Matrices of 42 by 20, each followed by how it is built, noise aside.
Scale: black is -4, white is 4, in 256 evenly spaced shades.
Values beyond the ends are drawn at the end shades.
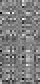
low rank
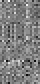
low rank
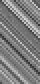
Toeplitz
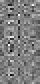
low rank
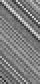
Toeplitz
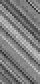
Toeplitz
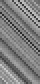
Toeplitz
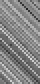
Toeplitz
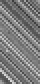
Toeplitz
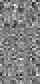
low rank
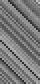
Toeplitz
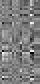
low rank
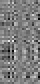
low rank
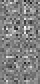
low rank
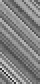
Toeplitz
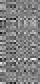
low rank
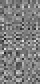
low rank
